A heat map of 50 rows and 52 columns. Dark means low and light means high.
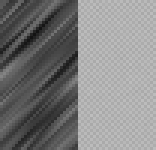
It is made of 1 by 2 panels. Panel 1,1: low, slanting up to the right. Panel 1,2: high, checkered, faint in contrast.
